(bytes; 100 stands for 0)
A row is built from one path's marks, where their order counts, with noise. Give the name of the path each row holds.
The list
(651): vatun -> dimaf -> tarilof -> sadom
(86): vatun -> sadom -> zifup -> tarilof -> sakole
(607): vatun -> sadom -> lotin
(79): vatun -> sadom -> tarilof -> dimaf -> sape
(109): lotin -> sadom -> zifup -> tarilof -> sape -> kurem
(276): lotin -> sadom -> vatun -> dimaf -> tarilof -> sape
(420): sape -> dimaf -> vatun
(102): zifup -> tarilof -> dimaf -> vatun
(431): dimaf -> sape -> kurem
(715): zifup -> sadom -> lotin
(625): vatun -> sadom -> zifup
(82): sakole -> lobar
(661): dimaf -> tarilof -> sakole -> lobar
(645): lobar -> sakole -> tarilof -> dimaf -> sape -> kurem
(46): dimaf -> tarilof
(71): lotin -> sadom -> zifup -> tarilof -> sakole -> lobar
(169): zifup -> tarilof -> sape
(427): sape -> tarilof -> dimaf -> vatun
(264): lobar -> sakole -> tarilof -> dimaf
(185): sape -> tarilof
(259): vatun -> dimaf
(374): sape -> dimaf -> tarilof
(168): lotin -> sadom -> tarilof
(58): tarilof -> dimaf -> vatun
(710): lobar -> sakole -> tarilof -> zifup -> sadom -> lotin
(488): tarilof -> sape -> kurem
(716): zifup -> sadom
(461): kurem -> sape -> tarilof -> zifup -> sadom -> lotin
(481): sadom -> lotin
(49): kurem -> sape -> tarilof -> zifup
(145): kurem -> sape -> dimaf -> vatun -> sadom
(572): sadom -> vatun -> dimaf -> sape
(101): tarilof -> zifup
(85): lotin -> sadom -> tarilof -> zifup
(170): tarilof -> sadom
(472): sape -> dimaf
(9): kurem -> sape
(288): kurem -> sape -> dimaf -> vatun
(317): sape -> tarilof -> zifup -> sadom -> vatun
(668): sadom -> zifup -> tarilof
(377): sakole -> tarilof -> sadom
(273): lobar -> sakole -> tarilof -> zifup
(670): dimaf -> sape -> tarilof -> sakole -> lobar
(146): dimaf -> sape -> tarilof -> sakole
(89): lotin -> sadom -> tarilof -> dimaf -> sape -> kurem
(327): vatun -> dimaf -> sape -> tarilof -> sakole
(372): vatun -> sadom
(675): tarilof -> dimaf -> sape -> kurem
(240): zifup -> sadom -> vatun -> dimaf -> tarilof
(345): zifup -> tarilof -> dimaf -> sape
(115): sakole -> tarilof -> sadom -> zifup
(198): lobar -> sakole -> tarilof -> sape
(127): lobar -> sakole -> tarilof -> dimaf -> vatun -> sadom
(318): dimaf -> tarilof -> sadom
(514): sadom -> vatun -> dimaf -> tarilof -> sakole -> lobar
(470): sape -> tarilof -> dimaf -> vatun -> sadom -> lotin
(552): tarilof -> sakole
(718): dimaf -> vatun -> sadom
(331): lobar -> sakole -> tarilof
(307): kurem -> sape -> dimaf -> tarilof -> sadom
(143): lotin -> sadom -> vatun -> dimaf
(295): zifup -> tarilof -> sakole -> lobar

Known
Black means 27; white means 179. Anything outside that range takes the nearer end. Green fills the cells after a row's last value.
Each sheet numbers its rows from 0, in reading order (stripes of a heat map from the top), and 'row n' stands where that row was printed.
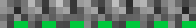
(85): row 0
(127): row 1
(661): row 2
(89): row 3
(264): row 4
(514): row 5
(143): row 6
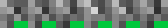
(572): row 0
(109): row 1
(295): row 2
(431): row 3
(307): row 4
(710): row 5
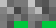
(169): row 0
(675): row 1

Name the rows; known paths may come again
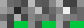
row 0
(372)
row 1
(49)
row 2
(9)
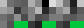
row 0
(651)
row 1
(82)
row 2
(331)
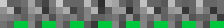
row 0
(374)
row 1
(89)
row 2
(427)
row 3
(198)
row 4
(276)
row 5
(420)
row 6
(79)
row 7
(170)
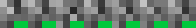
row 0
(645)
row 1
(295)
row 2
(625)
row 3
(127)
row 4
(109)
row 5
(169)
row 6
(514)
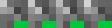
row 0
(58)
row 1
(675)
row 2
(307)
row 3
(46)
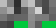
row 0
(264)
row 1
(431)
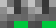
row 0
(670)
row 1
(661)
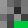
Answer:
(85)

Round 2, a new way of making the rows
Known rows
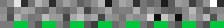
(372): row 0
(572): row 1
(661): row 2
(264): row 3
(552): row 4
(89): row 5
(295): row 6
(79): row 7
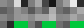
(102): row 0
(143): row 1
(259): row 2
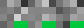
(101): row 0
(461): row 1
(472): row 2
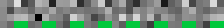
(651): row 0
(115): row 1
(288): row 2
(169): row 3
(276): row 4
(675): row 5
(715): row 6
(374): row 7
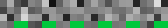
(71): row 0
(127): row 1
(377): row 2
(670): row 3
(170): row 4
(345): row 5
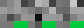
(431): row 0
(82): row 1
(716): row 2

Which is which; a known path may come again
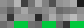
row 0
(718)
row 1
(670)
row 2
(58)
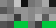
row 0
(127)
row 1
(675)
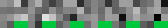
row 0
(307)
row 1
(514)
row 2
(198)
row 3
(85)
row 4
(295)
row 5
(645)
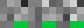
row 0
(170)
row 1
(46)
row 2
(625)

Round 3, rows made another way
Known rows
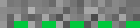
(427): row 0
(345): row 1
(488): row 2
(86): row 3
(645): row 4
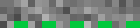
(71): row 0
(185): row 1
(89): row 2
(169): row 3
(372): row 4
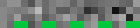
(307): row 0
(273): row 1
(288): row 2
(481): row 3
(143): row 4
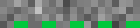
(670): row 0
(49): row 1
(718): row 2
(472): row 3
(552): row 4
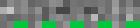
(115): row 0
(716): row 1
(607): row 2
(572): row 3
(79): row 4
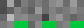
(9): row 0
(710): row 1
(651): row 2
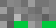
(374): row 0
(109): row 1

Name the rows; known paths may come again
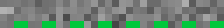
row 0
(377)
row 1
(127)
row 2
(318)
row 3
(472)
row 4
(552)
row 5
(420)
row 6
(327)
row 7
(288)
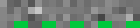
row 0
(58)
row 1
(101)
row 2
(264)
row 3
(85)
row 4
(145)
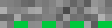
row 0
(345)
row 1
(668)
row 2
(431)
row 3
(185)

